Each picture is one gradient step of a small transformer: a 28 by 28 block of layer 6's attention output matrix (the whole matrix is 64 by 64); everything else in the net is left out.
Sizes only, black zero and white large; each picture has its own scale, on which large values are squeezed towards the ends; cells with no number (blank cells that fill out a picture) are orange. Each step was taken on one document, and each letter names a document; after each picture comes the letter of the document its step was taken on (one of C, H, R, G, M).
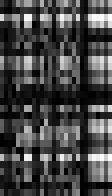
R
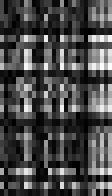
R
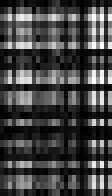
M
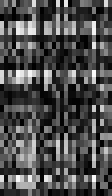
M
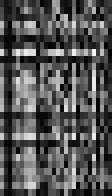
M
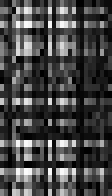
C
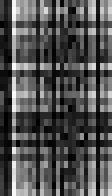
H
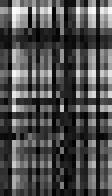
H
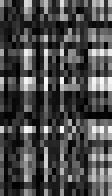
R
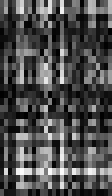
C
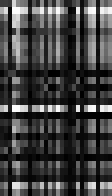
H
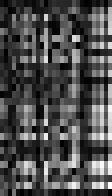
R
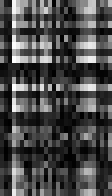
H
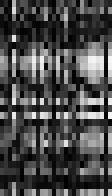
H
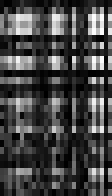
M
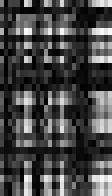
R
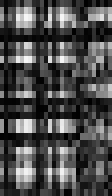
R
